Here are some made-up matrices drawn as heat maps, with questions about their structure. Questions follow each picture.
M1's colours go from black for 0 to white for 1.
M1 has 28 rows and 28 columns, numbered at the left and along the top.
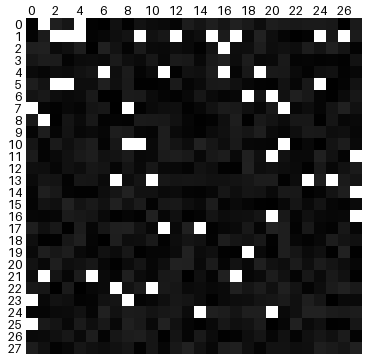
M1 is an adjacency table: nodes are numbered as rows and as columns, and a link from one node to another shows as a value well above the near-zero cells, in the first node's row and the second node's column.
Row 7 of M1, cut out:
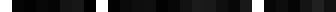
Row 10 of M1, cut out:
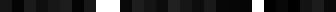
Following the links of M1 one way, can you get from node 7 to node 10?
no
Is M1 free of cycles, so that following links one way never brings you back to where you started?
yes
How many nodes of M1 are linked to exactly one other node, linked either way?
3
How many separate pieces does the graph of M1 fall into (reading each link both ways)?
1
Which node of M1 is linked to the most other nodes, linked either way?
node 1
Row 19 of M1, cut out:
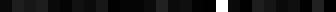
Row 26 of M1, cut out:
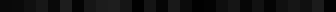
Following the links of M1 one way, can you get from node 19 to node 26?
no
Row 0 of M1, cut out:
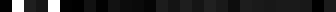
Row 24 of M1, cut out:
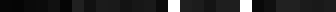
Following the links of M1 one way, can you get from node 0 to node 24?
yes
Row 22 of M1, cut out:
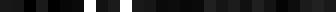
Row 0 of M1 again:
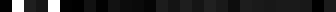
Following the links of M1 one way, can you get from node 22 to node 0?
yes
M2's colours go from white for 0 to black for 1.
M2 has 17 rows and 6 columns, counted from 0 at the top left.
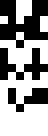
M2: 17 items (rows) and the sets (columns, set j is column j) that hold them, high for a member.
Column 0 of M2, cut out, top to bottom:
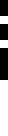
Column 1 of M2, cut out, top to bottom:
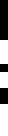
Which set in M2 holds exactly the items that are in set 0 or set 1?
4
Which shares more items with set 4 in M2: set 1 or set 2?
set 1
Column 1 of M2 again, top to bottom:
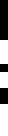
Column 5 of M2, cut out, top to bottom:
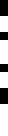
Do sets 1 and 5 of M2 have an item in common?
yes
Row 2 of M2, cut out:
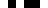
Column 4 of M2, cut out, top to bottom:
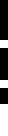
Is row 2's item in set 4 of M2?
yes
